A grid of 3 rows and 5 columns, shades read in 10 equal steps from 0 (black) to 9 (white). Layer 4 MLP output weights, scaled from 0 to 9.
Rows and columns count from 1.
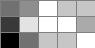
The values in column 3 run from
7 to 9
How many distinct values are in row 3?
4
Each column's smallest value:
0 4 7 7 6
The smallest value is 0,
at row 3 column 1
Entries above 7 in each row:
1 3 1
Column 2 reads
5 8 4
